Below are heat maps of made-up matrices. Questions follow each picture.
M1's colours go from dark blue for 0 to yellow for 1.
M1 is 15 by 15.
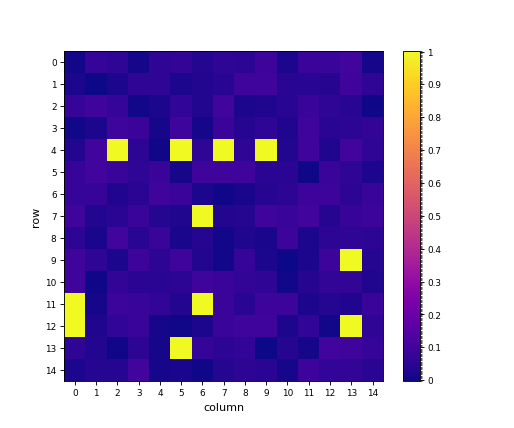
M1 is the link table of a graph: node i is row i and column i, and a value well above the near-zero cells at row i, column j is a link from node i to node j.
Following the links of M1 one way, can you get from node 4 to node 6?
yes
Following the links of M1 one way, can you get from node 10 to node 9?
no
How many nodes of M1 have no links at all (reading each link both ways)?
5
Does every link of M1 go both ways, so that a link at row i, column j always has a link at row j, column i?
no
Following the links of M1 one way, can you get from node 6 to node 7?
no
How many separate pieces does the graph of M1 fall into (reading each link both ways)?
6
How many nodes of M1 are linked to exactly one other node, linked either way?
1
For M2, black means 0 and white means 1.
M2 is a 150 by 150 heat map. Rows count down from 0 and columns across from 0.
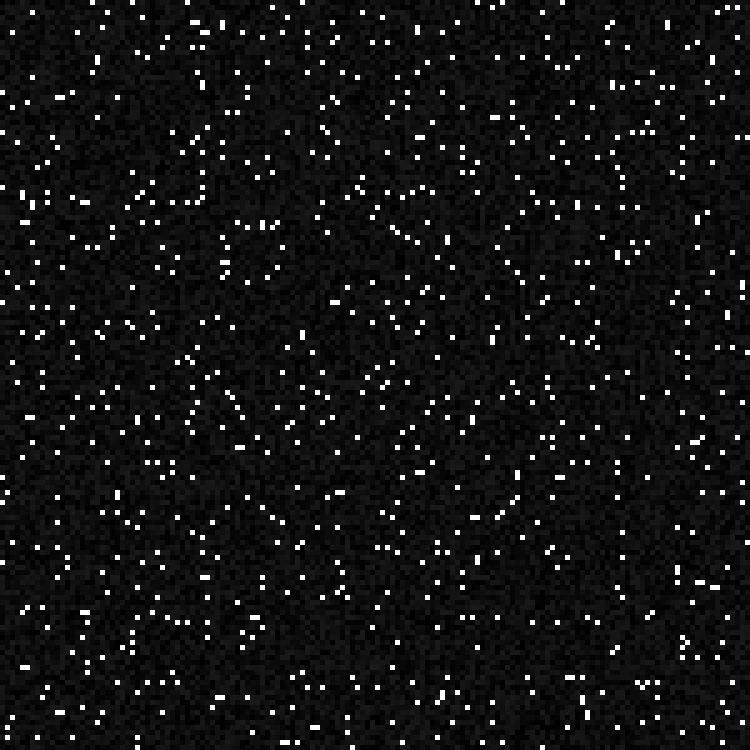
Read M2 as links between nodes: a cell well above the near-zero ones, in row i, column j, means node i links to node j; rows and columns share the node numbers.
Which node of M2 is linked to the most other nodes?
node 40
